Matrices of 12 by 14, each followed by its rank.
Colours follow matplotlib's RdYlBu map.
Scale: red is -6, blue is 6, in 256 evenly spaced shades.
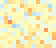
full rank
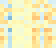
two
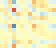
two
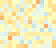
full rank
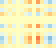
one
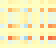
one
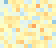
full rank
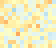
full rank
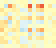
two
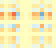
one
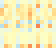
two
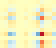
one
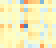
two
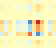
one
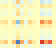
one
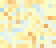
full rank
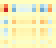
one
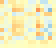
two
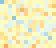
full rank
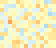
full rank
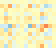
two
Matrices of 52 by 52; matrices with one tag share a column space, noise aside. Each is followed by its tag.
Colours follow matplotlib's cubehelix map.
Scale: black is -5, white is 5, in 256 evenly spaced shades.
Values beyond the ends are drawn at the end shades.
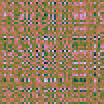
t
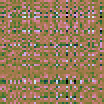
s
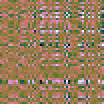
s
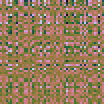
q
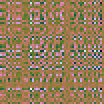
t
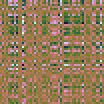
q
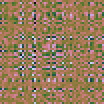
t
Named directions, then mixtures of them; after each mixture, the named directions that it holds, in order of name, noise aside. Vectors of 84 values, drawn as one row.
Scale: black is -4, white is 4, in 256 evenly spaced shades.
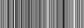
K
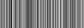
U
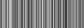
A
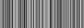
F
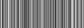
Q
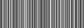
F, Q, U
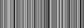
F, K, U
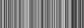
K, Q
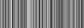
F, U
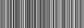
A, F, K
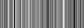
K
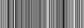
K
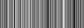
K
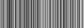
F, K, U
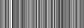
A, U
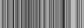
K, Q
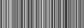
A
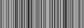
A, K, U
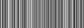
K, Q, U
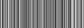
Q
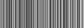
F, K, U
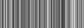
K, Q, U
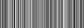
K, Q, U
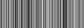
A, K, U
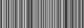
A, Q, U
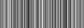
A, Q, U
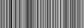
U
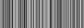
F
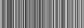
A, K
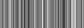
A, K, Q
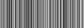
F, K, U
